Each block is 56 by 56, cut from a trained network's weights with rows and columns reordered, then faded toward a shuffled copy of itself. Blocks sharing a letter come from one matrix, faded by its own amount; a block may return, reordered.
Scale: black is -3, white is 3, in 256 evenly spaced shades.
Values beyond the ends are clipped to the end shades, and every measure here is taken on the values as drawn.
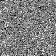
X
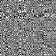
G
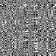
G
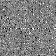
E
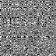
G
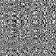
G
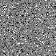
E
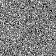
X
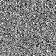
X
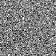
X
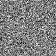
X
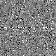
E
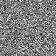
X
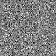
X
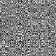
G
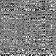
G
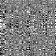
G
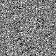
X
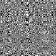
G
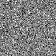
X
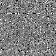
E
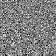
X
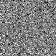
X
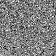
X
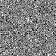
X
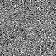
X
